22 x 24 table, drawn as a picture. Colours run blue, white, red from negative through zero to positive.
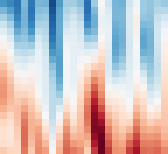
The ninth with the highest average is the bottom middle. The field climbs toward the bottom. There are no lone odd cells. The grain runs up and down.
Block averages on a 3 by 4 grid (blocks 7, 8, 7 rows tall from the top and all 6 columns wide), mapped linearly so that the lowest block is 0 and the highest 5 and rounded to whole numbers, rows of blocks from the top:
0001 / 3132 / 4354
